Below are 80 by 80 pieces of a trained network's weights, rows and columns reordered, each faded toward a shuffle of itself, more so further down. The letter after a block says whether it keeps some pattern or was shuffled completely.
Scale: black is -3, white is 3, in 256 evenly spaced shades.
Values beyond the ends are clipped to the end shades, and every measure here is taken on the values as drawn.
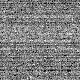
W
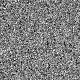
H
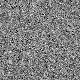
H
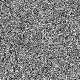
H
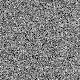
H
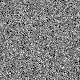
H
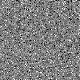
W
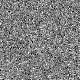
H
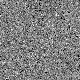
H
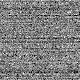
W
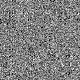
W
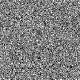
W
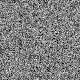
H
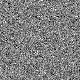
W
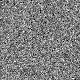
H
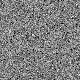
H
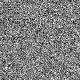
W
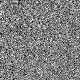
W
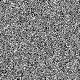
H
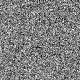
W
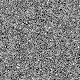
H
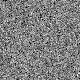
H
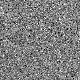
W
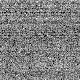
W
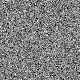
H
